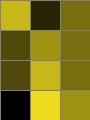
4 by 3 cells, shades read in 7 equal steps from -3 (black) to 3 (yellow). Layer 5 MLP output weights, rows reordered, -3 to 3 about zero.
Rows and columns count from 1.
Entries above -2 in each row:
2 3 3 2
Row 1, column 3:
0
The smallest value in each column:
-3 -2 0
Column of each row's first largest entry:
1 2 2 2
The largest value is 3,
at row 4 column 2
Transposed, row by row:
2 -1 -1 -3 | -2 1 2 3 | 0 0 0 1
